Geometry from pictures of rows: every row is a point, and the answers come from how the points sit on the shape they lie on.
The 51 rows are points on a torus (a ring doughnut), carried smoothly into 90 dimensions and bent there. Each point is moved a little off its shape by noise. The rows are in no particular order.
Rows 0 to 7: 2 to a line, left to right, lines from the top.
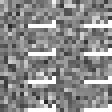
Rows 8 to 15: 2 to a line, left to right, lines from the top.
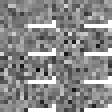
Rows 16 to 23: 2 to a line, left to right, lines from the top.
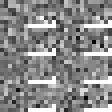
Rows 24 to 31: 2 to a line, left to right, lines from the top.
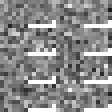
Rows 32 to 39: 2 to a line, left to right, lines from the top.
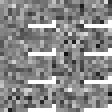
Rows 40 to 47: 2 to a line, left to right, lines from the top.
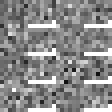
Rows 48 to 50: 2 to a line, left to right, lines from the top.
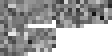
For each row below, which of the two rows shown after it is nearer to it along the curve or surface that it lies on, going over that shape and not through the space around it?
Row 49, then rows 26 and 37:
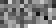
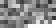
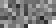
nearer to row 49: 26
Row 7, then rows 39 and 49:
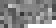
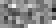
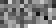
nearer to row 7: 39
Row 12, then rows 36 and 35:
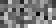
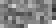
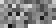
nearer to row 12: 36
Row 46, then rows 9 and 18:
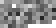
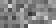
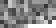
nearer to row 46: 9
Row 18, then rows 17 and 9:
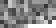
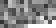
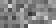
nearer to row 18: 17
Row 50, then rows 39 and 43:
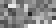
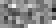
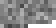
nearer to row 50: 39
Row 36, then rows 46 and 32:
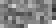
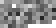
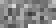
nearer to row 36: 46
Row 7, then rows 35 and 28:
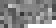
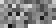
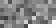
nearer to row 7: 35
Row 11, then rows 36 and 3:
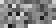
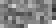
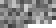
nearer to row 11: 36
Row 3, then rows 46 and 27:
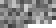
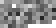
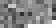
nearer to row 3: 27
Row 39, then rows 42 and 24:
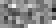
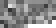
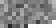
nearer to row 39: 42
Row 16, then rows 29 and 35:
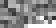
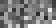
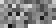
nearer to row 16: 29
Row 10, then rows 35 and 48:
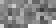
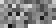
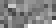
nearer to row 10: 35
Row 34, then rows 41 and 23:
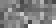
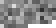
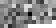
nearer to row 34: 41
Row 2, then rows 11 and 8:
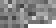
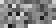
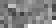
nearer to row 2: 11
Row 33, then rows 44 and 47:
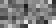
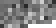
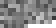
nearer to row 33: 44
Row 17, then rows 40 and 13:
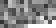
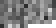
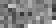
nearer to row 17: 13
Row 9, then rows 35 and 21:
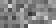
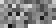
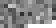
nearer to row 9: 35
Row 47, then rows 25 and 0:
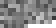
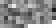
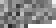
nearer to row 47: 25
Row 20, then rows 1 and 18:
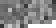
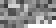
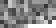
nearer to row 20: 18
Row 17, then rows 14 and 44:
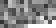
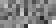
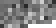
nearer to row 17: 44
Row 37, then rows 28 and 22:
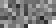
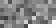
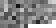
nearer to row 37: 22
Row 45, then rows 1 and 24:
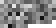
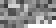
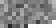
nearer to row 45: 24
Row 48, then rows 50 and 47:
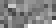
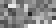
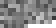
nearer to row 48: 50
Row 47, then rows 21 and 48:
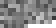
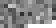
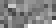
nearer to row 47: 21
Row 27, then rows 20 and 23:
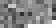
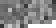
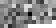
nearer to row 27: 23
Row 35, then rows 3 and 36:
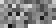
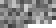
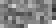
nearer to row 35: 36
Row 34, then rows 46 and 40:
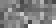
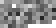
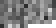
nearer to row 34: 40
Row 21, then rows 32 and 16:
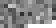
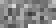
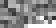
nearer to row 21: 16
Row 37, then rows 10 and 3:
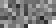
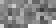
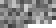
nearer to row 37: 10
